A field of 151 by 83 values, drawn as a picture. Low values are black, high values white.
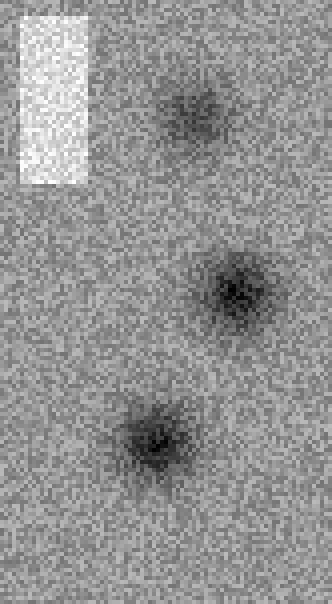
The ninth with the highest average is the top left. Overall the values sit about 60% of the way up the scale. Three dips sink into the field. An odd patch, higher than its surroundings, sits in the top left.
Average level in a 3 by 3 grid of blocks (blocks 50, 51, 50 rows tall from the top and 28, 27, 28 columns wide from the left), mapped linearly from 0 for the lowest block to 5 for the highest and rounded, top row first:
512 / 210 / 202
